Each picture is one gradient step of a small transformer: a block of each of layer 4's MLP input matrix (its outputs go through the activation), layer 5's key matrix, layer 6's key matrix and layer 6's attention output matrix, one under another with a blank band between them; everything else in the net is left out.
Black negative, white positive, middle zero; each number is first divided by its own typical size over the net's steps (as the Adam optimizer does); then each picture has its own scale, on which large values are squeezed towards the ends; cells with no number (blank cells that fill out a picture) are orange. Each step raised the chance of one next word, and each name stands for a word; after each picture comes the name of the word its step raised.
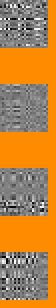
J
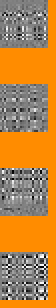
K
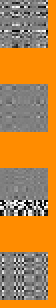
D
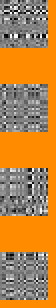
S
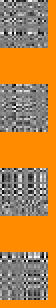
J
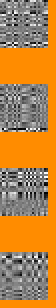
J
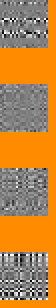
S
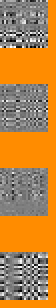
K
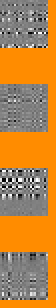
S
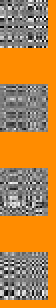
D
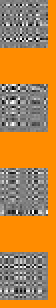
K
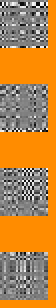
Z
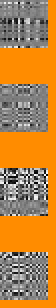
Z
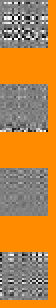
S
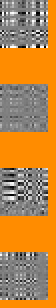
S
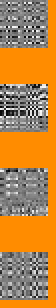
D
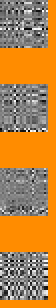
D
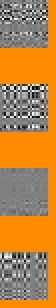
J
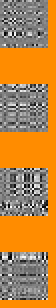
J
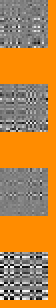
K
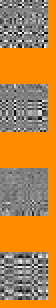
K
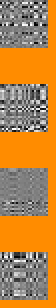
J
